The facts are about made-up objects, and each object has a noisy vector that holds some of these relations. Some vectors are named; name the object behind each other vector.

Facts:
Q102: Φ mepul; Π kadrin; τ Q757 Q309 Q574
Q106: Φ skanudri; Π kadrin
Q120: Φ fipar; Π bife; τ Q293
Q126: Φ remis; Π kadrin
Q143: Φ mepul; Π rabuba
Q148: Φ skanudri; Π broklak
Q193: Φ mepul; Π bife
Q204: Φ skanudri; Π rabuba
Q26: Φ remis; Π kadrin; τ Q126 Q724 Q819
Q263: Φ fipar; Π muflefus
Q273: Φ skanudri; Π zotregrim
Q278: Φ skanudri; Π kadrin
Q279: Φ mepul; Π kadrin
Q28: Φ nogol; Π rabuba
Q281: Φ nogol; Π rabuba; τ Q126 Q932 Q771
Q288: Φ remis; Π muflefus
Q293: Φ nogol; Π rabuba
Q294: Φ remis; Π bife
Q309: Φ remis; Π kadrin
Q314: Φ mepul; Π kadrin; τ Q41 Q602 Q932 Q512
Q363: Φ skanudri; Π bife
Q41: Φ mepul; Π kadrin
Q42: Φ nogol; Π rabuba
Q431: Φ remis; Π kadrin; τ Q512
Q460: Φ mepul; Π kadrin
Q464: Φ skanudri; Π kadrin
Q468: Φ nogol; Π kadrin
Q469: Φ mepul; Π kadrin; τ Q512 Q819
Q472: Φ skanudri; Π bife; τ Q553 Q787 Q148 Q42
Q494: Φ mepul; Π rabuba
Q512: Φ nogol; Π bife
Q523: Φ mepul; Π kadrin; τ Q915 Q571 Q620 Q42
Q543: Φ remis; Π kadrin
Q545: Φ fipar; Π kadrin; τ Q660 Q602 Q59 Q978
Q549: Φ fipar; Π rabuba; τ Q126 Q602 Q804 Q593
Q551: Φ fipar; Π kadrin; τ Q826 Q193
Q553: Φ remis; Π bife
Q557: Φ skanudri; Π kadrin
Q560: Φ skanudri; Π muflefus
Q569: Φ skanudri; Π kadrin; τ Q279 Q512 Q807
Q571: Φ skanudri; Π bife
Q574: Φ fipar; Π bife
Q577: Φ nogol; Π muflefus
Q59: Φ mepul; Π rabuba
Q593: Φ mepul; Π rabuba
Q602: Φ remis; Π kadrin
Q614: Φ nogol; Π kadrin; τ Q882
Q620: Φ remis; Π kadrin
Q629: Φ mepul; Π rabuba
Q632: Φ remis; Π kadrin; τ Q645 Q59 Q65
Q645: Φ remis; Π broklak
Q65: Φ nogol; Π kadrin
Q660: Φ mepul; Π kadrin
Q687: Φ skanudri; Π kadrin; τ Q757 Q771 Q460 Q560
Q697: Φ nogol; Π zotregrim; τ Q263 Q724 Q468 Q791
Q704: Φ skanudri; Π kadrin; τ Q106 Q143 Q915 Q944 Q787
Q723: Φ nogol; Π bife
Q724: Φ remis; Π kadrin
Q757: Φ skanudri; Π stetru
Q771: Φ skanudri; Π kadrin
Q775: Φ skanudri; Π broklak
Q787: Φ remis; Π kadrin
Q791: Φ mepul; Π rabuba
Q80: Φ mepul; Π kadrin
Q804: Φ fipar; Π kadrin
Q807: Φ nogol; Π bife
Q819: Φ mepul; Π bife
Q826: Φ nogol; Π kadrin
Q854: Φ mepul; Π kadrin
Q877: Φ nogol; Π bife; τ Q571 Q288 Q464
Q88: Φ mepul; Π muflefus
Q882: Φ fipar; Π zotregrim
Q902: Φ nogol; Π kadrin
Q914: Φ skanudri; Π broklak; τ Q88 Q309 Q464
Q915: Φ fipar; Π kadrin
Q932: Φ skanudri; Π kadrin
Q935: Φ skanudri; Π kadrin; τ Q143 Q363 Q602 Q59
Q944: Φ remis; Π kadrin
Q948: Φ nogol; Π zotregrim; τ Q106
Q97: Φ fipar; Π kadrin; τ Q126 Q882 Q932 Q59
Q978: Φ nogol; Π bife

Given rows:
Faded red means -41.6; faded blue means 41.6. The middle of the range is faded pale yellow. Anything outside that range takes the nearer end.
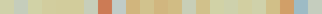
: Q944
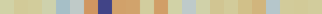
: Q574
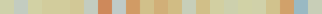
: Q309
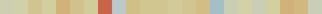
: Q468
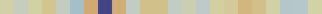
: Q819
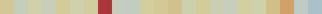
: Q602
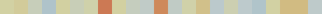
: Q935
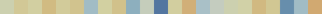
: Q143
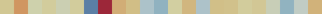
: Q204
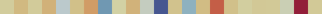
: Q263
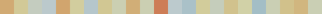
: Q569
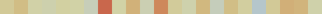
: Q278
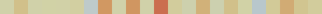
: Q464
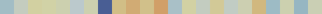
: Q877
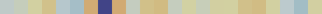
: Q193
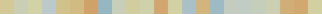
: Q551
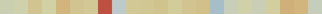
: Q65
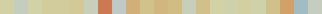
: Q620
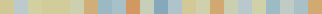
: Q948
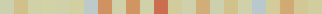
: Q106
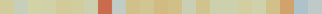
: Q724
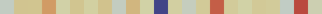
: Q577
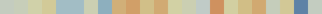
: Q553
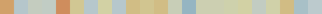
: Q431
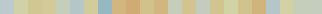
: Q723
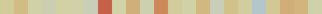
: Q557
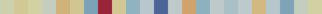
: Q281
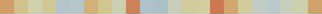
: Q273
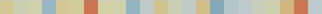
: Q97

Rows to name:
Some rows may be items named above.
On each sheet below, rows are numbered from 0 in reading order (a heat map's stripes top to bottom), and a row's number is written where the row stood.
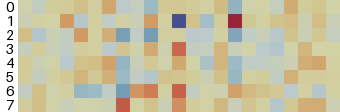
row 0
Q660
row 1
Q288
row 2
Q314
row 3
Q704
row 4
Q551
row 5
Q279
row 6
Q571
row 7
Q771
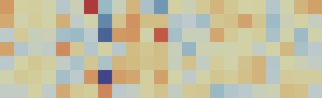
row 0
Q882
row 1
Q512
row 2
Q472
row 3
Q431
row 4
Q978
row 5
Q574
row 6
Q614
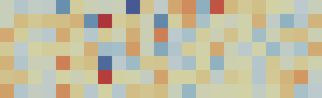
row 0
Q645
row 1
Q42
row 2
Q569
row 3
Q948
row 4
Q469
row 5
Q932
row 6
Q431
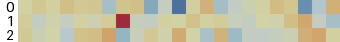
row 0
Q593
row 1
Q126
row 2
Q551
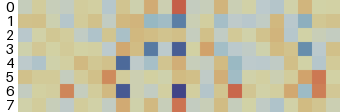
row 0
Q704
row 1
Q549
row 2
Q978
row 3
Q59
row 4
Q523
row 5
Q804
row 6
Q88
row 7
Q687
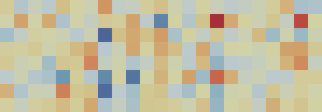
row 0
Q26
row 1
Q560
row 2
Q877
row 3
Q915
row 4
Q545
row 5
Q914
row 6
Q469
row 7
Q41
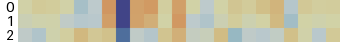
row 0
Q574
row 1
Q120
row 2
Q523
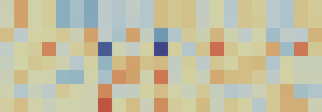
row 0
Q757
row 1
Q757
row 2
Q697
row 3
Q88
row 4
Q807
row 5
Q363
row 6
Q632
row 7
Q771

